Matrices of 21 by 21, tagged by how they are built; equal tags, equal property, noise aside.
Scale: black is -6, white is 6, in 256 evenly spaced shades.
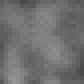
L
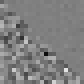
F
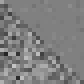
F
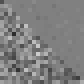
F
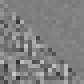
F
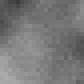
L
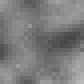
L
